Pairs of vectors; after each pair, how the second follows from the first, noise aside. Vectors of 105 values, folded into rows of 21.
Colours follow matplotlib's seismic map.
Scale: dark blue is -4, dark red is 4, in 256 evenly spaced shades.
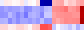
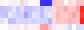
shrunk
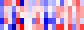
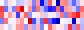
shuffled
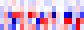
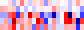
sign-scrambled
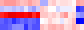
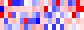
shuffled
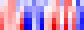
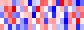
shuffled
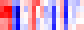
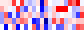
shuffled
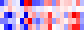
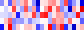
shuffled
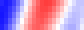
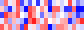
shuffled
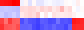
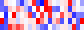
shuffled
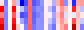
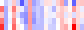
shrunk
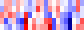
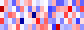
shuffled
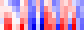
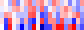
sign-scrambled
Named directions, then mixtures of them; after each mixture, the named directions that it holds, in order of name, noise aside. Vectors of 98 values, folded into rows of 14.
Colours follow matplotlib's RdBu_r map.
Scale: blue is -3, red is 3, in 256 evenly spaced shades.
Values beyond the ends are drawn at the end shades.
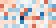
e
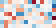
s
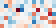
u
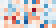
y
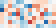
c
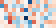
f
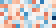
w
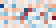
e, f, w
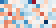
c, s, w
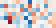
f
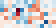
c, u, y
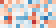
e, f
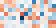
e, u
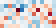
c, u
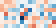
e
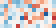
c, w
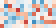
s, u, y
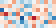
c, e, w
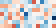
w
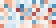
e, u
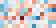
e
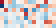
f, s, w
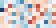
c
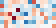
s, u, w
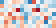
s, u, w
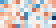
w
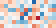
e, u, y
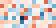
e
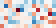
u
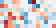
s, w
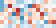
c, u
